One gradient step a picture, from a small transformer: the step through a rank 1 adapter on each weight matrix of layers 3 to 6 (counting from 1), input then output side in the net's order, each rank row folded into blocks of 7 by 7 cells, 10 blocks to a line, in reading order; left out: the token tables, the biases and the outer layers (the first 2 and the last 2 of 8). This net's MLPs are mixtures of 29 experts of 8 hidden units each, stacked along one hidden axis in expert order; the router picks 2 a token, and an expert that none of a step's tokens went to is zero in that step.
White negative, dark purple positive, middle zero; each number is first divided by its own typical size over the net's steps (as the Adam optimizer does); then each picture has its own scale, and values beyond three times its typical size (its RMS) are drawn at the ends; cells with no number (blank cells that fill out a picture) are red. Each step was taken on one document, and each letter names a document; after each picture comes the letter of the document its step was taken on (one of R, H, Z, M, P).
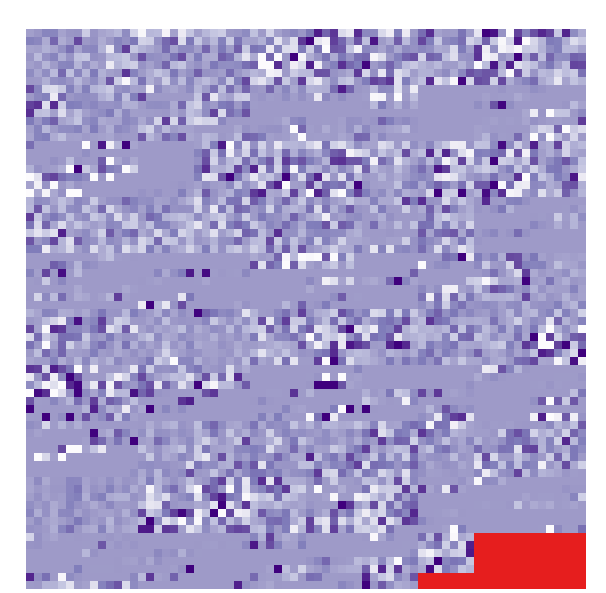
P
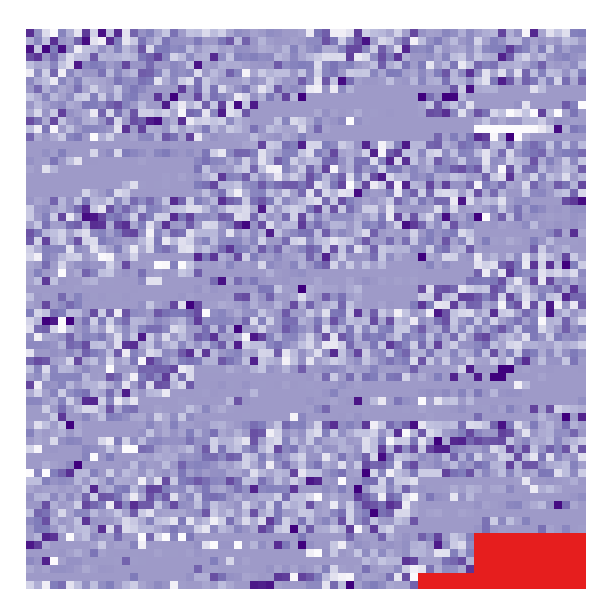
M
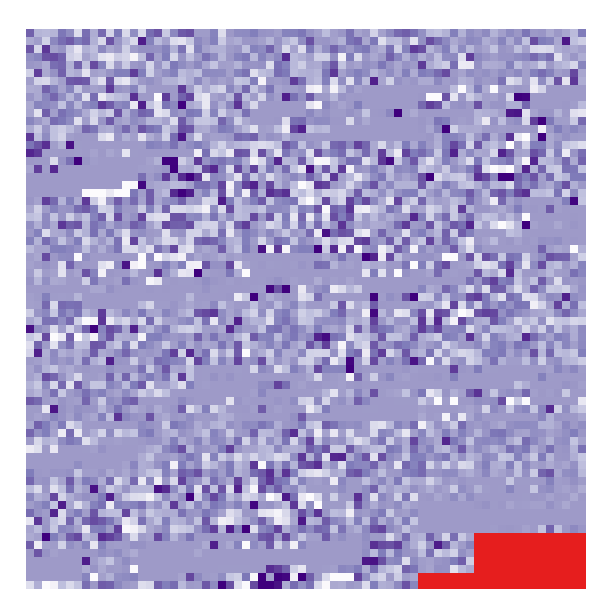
M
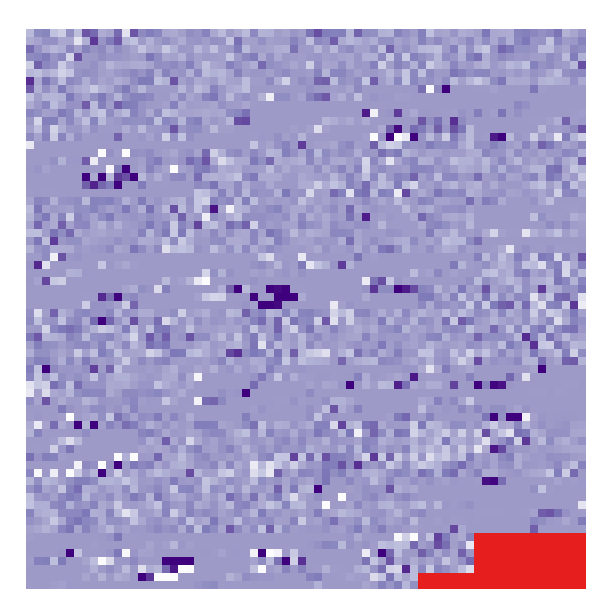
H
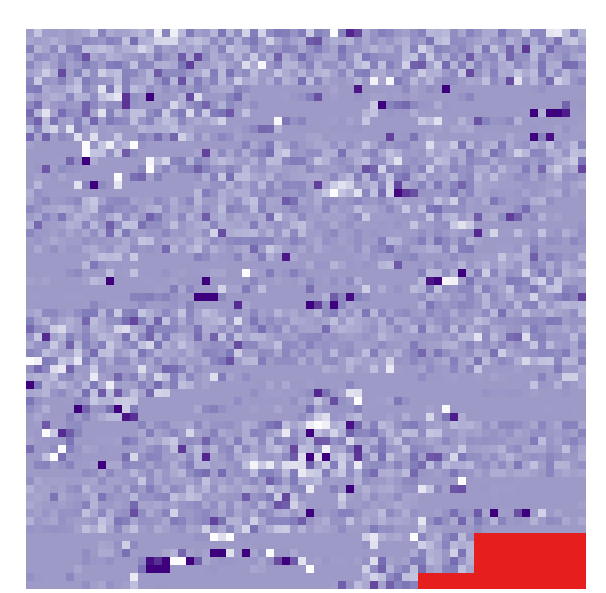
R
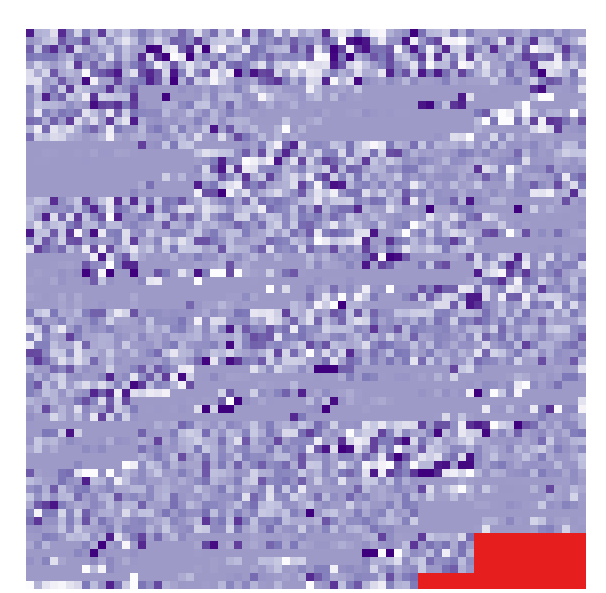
M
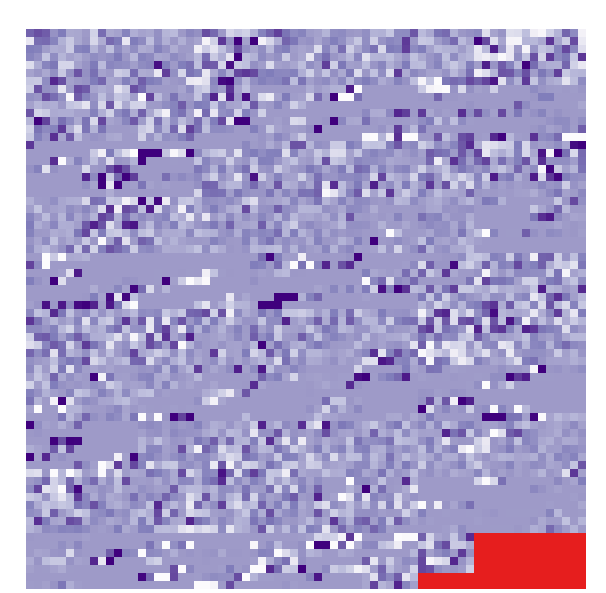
H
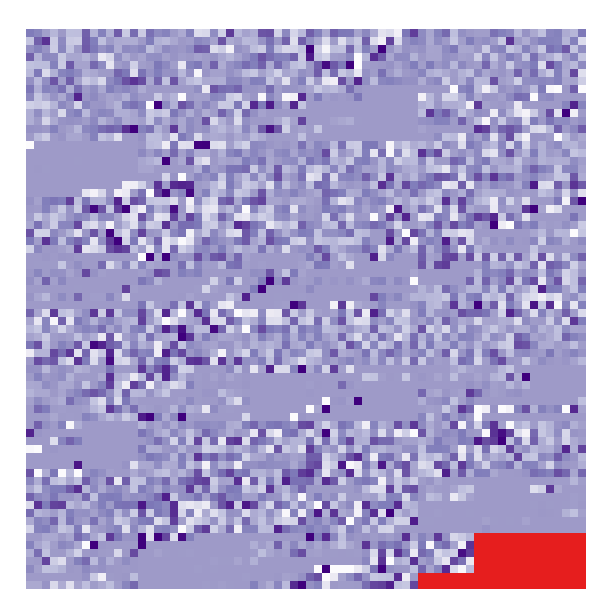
M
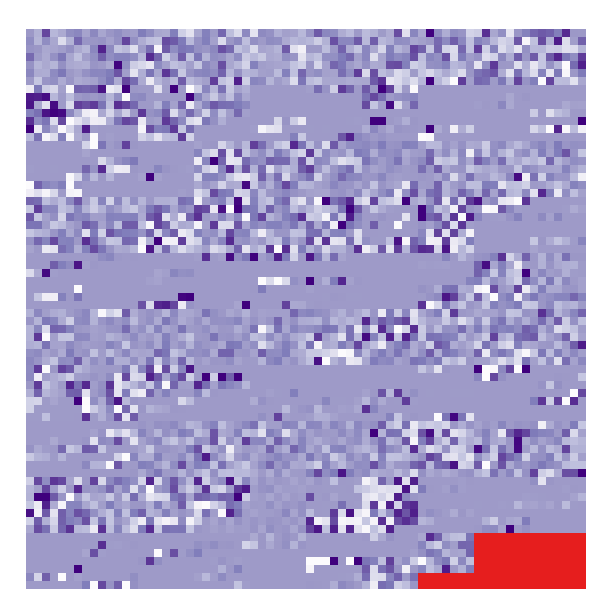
P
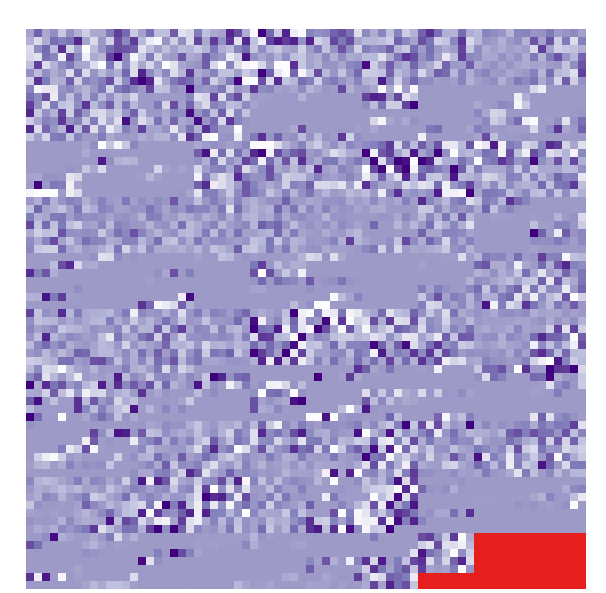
P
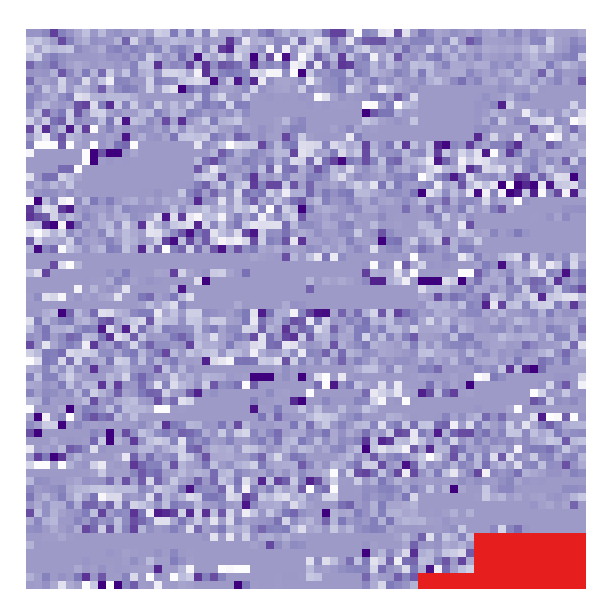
P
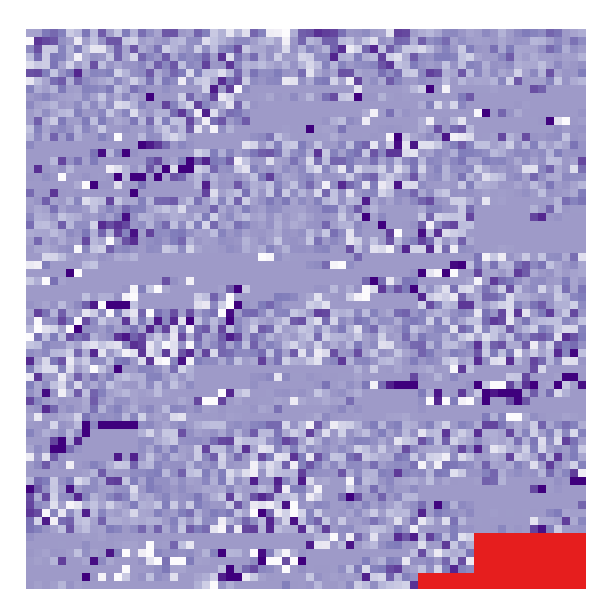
H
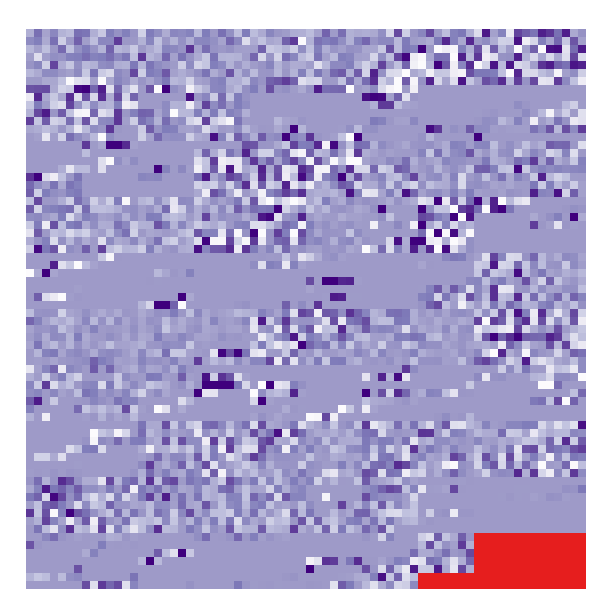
P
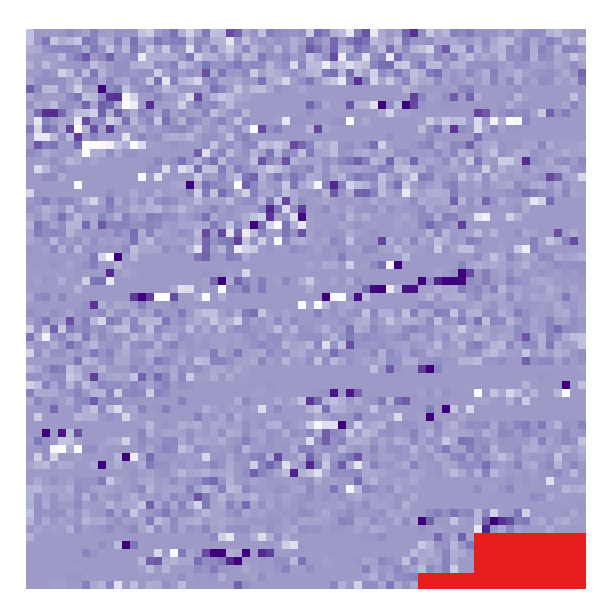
R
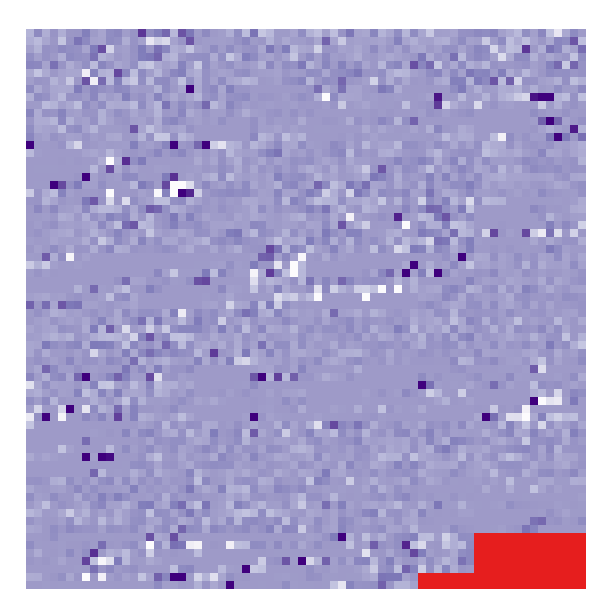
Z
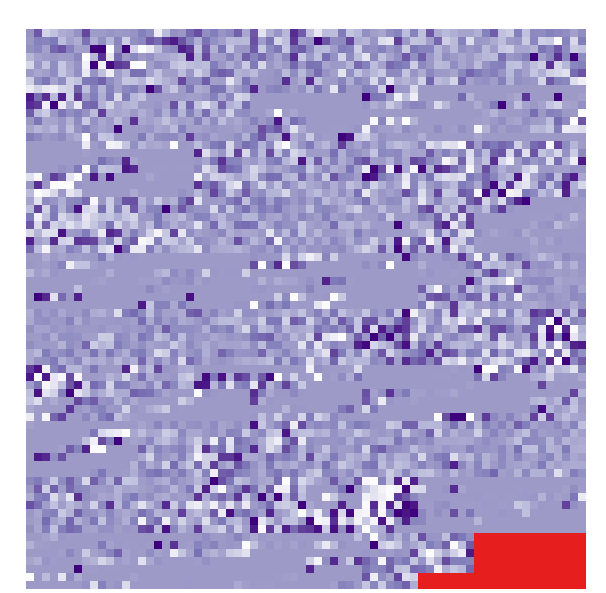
P
